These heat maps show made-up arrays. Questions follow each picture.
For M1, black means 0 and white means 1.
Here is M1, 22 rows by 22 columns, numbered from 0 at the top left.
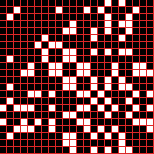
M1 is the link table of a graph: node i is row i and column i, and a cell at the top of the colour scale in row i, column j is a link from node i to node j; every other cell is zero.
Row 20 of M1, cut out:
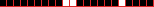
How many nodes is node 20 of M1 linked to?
3
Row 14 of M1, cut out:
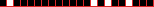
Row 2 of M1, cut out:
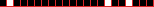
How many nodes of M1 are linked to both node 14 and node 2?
3
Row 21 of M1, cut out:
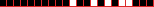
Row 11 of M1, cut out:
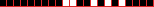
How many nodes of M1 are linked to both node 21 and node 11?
4
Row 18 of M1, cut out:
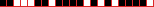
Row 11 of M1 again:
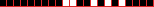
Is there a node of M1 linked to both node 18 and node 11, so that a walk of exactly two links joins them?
no
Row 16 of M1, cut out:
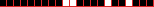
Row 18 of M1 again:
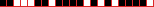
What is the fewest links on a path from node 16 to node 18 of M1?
1
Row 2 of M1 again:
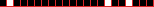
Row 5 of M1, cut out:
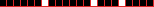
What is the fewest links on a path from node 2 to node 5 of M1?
4
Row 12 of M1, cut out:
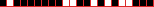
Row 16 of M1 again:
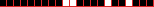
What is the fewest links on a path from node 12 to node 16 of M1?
2
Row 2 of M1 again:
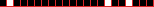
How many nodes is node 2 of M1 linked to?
3
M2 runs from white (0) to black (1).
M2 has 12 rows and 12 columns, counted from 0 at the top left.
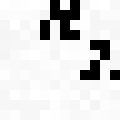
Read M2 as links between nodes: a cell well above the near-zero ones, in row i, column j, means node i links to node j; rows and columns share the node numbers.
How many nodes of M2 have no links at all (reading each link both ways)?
0
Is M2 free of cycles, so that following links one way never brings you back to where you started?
yes
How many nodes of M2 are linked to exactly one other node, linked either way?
2
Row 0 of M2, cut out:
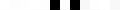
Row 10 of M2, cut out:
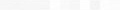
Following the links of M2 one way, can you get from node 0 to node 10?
yes
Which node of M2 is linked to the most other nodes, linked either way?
node 7
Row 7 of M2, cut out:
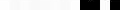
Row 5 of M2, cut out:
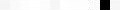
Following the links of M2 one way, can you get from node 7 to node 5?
no
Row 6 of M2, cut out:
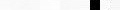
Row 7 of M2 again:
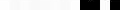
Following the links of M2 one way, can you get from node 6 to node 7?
no
